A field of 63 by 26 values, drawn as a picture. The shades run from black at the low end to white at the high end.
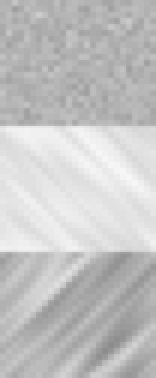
It is made of 3 by 1 panels. Panel 1,1: high, fine-grained, faint in contrast. Panel 2,1: very high, slanting down to the right, faint in contrast. Panel 3,1: high, slanting up to the right.
